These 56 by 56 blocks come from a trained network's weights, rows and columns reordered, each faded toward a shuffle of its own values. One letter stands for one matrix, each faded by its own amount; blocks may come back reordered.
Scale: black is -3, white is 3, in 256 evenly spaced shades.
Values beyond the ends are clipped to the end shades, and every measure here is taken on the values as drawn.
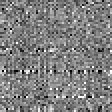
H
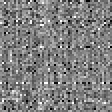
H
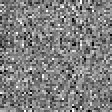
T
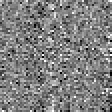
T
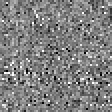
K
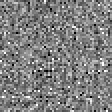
K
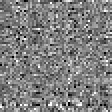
T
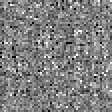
K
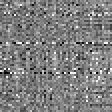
H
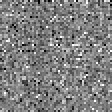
K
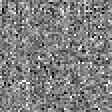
K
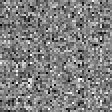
T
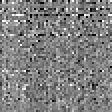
H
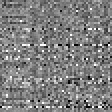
H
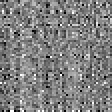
H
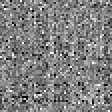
K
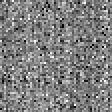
K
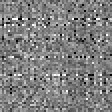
H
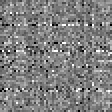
H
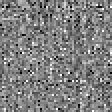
K
